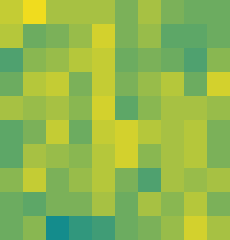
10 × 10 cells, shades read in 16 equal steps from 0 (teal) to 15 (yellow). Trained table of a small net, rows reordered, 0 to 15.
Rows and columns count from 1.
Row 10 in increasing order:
0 2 3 6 6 7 8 9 10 13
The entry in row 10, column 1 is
6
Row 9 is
6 5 7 7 10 6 10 8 11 7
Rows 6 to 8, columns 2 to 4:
7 12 6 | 10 9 8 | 12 7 9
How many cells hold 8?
9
